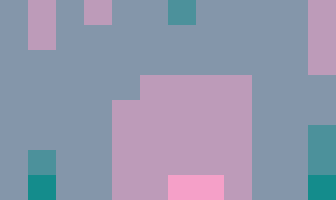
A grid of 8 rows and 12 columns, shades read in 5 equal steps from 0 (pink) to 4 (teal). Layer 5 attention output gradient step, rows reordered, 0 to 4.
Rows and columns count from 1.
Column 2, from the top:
1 1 2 2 2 2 3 4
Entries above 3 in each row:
0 0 0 0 0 0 0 2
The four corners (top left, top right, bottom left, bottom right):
2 1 2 4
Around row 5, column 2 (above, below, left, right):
2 2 2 2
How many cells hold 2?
60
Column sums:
16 17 16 15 12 11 11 10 11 16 16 17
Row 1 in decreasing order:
3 2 2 2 2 2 2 2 2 1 1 1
